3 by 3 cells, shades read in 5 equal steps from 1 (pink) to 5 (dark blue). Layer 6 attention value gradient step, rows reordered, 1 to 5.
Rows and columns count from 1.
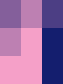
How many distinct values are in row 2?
3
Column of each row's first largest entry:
3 3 3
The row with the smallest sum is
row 3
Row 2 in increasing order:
1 2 5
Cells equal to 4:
1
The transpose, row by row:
3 2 1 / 2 1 1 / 4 5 5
